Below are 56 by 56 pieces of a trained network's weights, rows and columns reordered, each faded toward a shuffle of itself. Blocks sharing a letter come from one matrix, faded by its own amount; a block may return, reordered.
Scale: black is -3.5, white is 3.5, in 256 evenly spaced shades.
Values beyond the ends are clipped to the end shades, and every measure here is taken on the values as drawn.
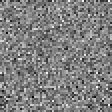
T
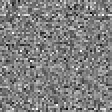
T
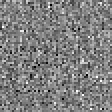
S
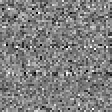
T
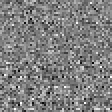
T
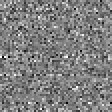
T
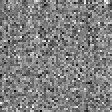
S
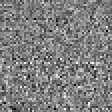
T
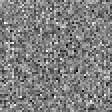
S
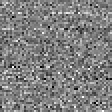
T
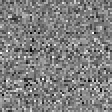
T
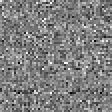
T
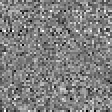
T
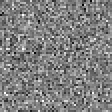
T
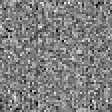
S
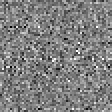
T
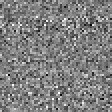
T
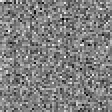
S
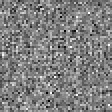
S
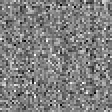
S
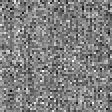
S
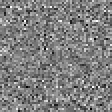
T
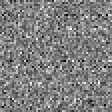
T
